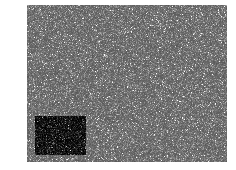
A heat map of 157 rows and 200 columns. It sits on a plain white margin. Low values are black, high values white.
In the bottom left lies a patch that is lower than the rest. A few values lie far out on both sides of the bulk. The bottom left is the ninth with the lowest average. There are no regular stripes.
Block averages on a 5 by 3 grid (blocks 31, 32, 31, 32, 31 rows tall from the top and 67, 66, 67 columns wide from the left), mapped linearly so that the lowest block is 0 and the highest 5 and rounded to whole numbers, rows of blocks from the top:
555
555
555
255
055
